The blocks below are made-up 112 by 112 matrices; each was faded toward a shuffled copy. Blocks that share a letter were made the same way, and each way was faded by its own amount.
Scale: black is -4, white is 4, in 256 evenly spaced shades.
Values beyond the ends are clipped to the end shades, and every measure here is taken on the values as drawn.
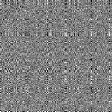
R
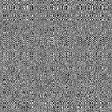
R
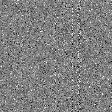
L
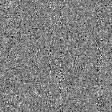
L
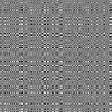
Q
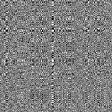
R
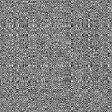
R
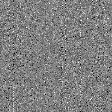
L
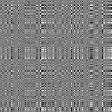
Q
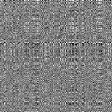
R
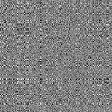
R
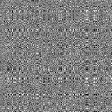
R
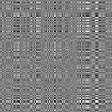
Q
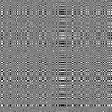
Q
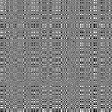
Q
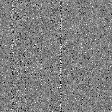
L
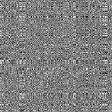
R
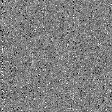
L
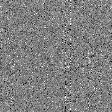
L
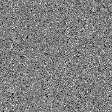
L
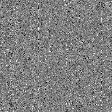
L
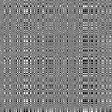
Q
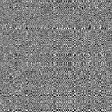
R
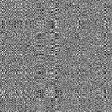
R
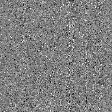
L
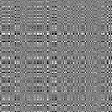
Q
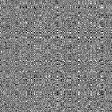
R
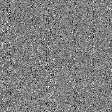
L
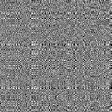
R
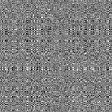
R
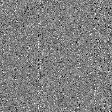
L
